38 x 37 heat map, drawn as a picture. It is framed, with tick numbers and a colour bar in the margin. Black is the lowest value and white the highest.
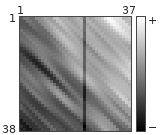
Overall the values sit about 50% of the way up the scale. Column 22 stands out from the rest. Neither half mirrors the other. The ninth with the lowest average is the bottom left. The top right is the ninth with the highest average. Streaks slant down to the right. Values rise toward the top right.
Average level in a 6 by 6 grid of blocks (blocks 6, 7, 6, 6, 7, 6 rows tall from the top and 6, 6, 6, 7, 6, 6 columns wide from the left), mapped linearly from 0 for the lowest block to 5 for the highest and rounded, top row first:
234345
123344
112334
221244
112234
011132
